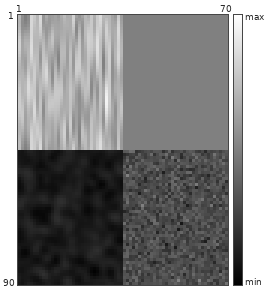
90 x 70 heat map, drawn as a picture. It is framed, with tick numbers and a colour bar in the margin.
The table splits into 2 rows of 2 panels. Panel 1,1: high, streaked downward. Panel 1,2: middling, flat. Panel 2,1: very low, blotchy, faint in contrast. Panel 2,2: low, fine-grained.
